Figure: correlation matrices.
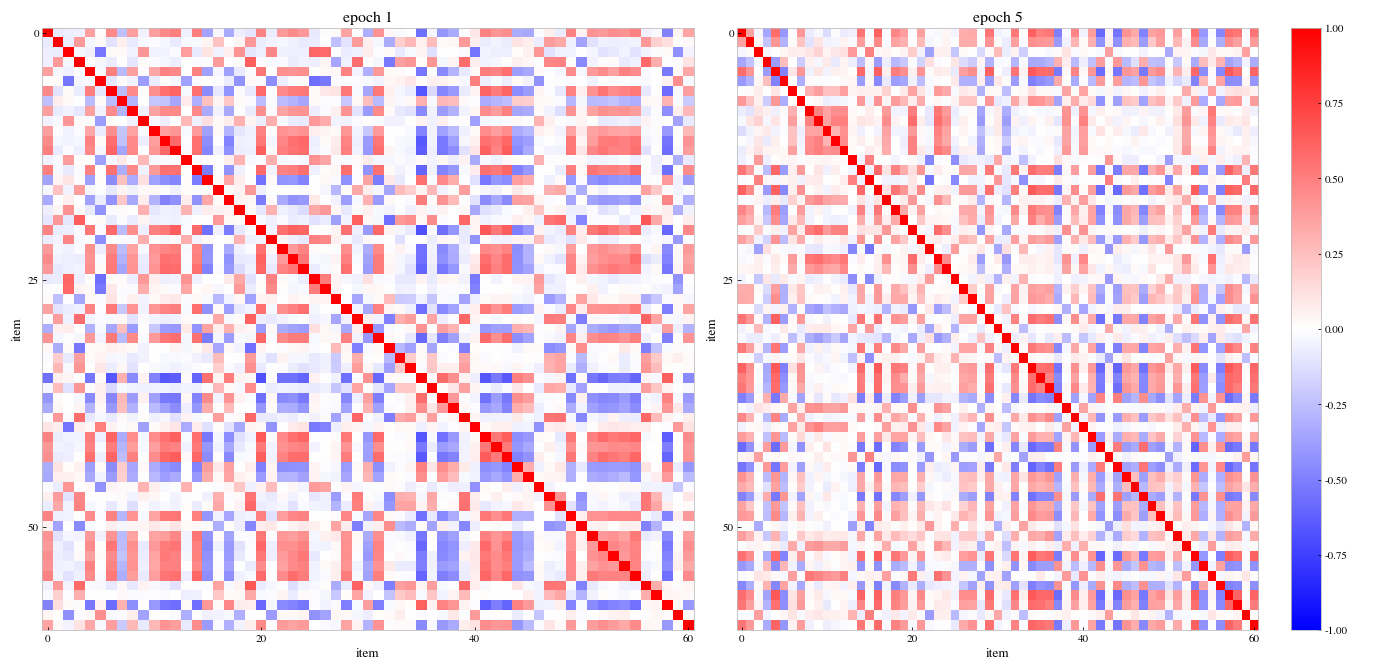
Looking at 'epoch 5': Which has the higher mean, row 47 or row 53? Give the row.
53
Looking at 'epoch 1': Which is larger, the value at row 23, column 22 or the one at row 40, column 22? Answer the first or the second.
the first
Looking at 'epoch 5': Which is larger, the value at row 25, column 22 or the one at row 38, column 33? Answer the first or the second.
the first
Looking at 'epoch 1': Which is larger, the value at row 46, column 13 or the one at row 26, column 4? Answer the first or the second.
the first
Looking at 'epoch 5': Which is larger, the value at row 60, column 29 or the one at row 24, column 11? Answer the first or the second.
the first
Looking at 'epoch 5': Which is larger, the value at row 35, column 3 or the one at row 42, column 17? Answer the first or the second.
the second
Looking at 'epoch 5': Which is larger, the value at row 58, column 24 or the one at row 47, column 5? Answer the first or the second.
the second
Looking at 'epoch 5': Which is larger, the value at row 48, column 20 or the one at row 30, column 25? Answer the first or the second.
the first
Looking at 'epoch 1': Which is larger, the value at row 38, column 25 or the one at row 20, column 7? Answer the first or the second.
the first
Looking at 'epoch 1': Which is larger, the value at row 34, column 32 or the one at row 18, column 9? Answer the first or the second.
the second
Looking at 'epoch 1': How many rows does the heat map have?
61
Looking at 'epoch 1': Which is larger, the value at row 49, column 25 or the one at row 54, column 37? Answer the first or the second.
the first
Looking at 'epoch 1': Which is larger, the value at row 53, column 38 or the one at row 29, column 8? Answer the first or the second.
the second
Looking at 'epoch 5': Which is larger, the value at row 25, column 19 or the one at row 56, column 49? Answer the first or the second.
the first
